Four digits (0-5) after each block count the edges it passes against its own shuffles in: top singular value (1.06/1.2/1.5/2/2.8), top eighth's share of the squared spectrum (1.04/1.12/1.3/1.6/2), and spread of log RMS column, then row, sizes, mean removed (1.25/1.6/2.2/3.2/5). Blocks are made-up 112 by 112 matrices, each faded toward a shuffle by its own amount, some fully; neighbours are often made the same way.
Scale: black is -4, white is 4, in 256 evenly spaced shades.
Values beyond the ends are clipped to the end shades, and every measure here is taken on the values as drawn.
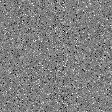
1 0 1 0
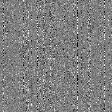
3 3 4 0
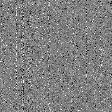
2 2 3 0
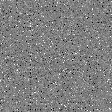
3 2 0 1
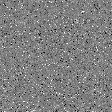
3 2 0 1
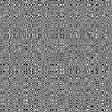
5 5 4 4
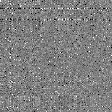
4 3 2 2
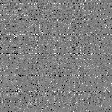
4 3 2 3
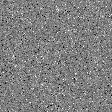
0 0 0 0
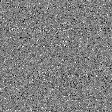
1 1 0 2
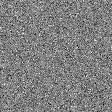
0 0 0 0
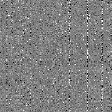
4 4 3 1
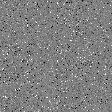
3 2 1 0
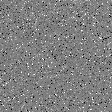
0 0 0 0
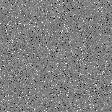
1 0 0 0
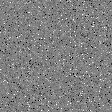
2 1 0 0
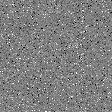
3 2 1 0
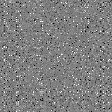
4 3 2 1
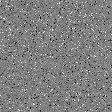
2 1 0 0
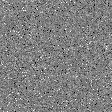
0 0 0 0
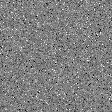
0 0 0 0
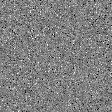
0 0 1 0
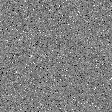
0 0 0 0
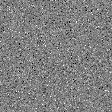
0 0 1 0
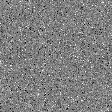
0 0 2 0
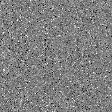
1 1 2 0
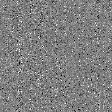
1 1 3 0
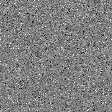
0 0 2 0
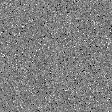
0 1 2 0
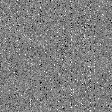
1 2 3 0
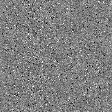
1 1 2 0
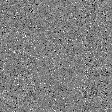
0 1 2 0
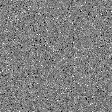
0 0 1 0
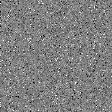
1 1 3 0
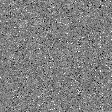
1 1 2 0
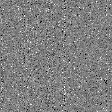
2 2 3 0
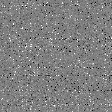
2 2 1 2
